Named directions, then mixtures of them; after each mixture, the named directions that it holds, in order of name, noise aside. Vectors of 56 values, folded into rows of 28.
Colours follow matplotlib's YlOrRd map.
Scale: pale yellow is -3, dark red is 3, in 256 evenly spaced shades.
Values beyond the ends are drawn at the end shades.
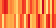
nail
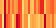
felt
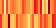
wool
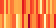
felt, nail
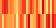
nail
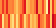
nail, wool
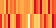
felt, wool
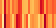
felt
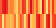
nail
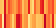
felt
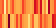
wool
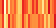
felt, wool
